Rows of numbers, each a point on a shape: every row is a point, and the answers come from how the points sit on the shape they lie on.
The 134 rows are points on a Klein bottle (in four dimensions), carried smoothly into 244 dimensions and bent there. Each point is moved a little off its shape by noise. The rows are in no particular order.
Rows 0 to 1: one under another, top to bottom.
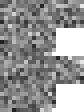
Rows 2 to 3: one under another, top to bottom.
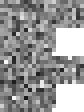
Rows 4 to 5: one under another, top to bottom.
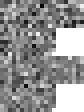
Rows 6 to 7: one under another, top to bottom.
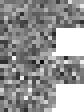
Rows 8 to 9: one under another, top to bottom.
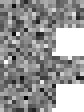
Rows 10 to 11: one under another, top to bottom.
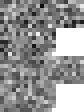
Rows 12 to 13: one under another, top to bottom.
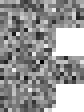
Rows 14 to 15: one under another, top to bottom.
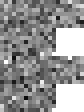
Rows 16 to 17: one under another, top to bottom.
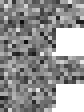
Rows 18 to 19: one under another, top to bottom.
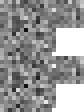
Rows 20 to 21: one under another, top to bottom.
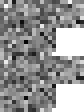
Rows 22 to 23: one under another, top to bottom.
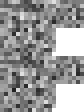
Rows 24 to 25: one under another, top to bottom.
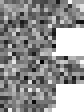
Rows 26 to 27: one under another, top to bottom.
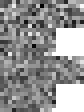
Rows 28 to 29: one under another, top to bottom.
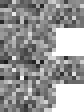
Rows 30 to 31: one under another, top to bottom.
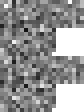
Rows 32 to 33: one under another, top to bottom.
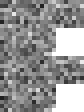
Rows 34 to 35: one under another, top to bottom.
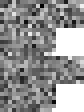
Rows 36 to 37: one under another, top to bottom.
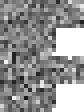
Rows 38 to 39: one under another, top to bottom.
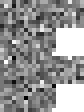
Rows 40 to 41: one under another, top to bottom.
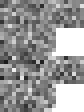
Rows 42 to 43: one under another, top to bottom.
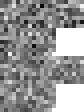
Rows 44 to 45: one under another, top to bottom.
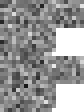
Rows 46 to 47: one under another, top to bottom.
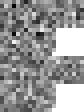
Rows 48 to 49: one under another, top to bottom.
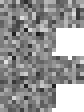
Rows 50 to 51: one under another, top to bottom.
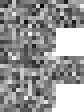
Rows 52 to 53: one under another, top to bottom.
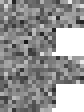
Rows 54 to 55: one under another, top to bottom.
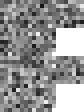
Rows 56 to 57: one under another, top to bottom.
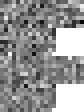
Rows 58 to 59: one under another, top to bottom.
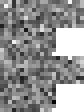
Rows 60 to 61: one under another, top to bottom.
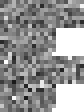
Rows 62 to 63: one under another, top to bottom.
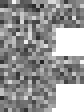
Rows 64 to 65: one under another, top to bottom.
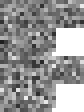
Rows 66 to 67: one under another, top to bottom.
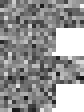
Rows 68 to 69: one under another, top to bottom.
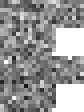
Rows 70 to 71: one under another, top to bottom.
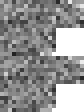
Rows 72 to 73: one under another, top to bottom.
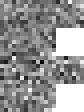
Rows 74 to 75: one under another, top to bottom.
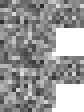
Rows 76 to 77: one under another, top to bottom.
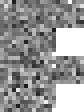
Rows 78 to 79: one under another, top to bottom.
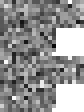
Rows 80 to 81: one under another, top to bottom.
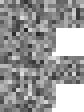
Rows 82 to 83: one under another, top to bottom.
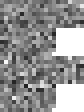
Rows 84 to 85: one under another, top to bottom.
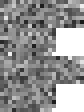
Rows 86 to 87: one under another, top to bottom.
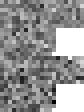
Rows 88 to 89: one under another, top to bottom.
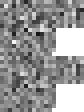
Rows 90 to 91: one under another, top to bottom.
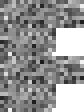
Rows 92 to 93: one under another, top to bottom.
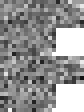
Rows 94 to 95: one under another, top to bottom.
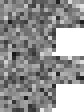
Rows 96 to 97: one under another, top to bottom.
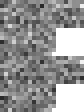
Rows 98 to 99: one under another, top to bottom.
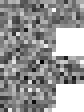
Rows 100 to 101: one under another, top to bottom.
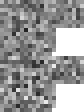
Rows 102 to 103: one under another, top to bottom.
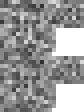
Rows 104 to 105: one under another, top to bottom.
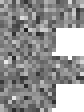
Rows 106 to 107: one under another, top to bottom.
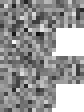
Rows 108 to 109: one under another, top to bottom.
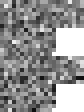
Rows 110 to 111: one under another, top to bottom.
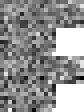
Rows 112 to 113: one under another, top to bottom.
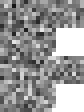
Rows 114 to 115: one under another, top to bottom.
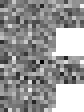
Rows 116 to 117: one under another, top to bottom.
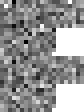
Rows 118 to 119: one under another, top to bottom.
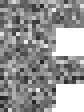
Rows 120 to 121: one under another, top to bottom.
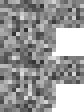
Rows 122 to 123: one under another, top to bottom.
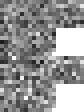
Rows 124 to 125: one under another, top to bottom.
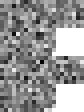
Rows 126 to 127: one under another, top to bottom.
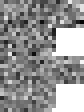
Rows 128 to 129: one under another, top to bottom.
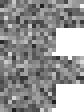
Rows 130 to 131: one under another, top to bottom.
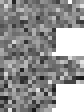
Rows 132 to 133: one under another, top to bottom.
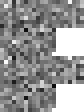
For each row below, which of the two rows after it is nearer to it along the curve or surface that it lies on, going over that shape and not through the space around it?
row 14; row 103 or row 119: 119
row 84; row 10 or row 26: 26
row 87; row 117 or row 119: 119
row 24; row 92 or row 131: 131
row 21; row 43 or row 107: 107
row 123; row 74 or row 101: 101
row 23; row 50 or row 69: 69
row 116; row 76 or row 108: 108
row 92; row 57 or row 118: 57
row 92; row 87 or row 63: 87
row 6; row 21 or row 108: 21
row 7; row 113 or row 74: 113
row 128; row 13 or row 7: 7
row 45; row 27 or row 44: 44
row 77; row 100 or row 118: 118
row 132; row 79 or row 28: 79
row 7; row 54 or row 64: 64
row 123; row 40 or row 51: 51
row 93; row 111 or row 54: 111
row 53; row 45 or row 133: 133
